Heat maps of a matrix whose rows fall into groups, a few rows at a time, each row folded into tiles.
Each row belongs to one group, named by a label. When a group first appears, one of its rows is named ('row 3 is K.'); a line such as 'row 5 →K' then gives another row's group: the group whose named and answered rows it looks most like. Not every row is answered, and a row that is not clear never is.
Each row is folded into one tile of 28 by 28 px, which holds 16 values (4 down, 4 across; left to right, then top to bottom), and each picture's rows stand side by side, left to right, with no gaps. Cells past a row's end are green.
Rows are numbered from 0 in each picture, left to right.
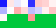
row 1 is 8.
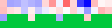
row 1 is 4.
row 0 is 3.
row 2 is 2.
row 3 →8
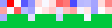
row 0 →2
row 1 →8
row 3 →4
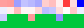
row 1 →4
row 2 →2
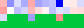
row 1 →3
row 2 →8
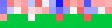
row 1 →2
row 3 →8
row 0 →8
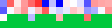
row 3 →8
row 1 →2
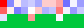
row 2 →3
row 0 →3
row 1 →4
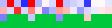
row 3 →8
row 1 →3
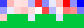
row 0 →8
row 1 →2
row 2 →2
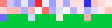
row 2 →4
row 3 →8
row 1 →2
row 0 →3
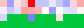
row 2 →4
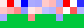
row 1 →4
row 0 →2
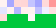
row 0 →4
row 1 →4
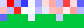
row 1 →4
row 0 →2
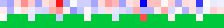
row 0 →4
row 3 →4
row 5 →8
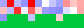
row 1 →3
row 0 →2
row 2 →8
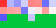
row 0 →3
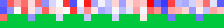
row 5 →2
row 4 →4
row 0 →8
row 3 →3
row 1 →2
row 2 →2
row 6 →3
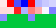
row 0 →2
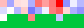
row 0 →4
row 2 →3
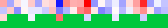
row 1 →4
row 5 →3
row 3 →3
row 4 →4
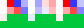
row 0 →2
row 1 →4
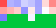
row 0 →3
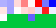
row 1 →2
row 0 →4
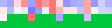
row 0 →4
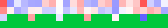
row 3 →4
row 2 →4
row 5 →3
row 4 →8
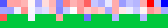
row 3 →3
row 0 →8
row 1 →4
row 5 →2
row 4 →3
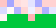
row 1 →4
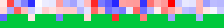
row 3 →2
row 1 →8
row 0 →2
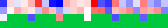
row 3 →2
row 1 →2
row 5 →3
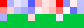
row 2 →3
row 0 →3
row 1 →8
